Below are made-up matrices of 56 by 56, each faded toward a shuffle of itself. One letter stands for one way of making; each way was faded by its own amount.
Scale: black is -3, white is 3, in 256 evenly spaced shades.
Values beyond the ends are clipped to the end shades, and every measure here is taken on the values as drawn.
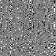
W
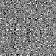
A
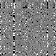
W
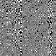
W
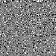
A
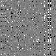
W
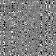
W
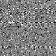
A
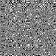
A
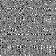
A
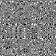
A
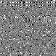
A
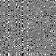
W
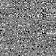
A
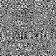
A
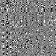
W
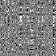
W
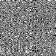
A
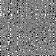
W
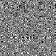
A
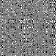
W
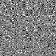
A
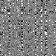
W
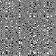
W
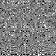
A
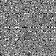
A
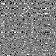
A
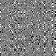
W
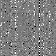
W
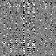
W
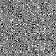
A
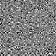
A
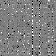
W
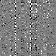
W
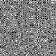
A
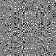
W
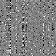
W
